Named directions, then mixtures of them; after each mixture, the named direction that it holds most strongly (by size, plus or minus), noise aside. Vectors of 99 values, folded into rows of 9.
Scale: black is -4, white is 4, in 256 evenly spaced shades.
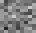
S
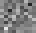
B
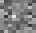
S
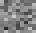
S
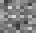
S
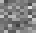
S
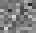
B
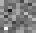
B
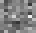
S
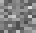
S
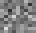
B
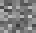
S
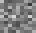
B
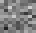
S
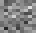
S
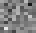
B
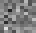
B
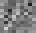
B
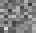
B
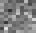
B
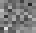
B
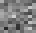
S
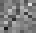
B
